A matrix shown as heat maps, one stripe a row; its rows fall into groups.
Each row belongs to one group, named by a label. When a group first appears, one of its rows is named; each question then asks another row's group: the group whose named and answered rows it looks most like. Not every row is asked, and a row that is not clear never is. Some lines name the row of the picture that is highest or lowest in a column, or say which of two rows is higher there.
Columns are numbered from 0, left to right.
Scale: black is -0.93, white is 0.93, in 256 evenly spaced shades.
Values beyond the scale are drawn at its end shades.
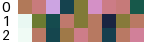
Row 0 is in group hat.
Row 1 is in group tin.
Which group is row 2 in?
tin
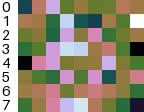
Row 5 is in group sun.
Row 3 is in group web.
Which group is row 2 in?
sun
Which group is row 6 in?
hat
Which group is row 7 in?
web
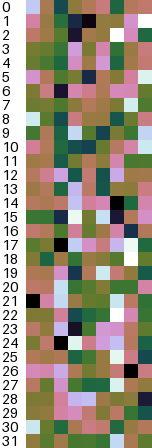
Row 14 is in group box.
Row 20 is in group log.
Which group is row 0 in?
tin
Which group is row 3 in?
sun
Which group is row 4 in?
sun
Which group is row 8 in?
tin
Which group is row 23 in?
hat
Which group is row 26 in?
log
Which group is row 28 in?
web
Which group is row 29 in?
web
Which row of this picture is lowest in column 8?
28
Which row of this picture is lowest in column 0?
21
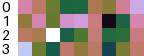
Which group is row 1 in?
box
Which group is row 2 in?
log
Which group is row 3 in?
tin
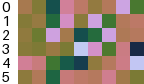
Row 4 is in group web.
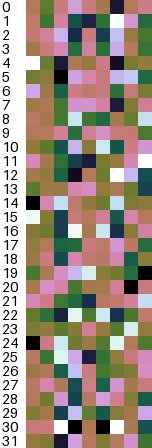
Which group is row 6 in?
tin
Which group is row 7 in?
box
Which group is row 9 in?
hat
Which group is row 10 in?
sun
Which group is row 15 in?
tin
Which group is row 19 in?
web
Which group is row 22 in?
sun
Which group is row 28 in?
hat
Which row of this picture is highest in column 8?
11
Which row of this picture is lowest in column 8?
19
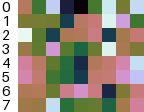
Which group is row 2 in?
tin
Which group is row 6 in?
box
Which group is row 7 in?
log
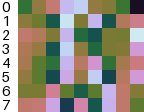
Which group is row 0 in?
web
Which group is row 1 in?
sun
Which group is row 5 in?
sun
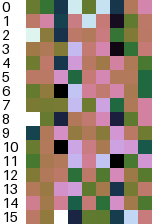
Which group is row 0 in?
sun
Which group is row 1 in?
box
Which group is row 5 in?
hat
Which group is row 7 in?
sun
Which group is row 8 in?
tin
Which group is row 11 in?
box
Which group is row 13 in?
box
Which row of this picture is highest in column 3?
0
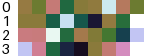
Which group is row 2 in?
log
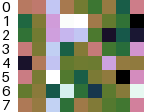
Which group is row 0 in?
log
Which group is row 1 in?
web
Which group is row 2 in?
web
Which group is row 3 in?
log
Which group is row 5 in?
log
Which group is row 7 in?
log
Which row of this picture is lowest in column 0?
4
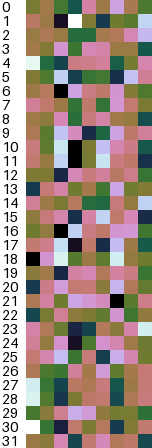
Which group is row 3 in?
hat
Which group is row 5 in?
log
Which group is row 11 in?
hat
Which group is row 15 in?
hat
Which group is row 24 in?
hat
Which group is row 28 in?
tin
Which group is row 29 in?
web
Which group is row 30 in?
tin
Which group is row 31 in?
hat
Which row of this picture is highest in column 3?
1
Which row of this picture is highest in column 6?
18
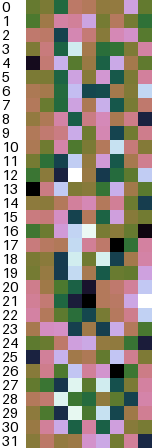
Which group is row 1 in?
web
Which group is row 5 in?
sun
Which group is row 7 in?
sun
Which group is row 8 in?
hat
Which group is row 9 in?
box
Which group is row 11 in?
sun
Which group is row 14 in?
web
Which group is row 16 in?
web
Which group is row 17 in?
box
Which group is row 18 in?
sun
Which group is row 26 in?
box
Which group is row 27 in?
sun
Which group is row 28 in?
log
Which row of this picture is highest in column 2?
28
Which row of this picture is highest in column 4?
16
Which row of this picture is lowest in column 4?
21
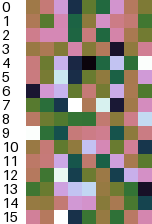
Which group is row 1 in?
hat
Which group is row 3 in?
box
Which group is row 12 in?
log
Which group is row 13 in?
web
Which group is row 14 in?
web
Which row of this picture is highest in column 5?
7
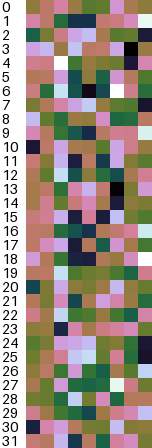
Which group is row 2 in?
web
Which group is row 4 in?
log
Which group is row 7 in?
web
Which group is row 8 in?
tin
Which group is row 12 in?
log
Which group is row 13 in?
box
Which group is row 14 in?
box
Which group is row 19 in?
log
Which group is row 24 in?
web
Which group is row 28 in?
sun
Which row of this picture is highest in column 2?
4
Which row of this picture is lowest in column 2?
23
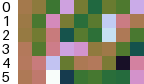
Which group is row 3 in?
web
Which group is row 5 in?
log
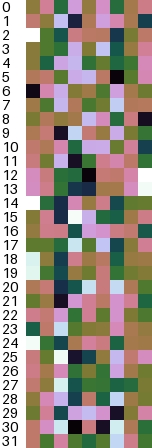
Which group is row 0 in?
sun
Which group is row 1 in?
hat
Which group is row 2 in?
tin
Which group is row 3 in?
sun
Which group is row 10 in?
hat
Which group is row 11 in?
hat
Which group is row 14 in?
tin
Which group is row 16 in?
hat
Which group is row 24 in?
tin
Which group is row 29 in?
box
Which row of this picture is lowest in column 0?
6
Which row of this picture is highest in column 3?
15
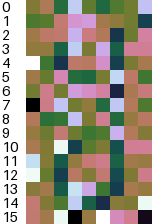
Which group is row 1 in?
web
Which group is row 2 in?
box
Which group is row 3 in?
sun
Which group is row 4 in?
tin
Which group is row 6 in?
box
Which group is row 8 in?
sun
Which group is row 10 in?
log
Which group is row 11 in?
tin
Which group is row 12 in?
tin
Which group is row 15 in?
hat
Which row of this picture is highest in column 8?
14
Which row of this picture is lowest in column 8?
15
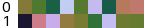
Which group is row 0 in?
sun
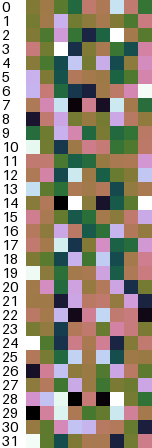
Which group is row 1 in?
log
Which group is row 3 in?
log
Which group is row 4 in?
sun
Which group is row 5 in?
tin
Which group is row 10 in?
tin
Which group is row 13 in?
tin
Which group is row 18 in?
sun
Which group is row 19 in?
tin
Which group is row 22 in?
hat
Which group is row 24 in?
tin
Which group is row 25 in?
sun
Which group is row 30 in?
web
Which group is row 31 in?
tin
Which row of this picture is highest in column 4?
30
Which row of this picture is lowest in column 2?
14
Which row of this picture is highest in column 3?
14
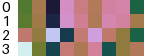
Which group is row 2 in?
hat
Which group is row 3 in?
tin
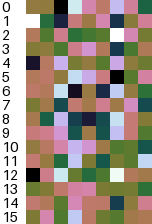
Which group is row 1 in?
tin
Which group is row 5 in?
box
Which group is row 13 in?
web
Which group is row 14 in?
box
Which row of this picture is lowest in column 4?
8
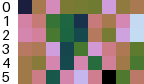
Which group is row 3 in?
hat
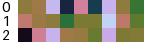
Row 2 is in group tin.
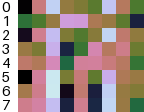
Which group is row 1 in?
web
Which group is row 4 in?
hat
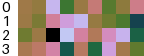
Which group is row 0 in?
log
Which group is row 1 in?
web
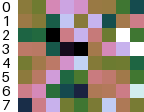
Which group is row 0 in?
web
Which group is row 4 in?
web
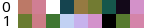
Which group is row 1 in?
box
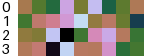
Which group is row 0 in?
sun
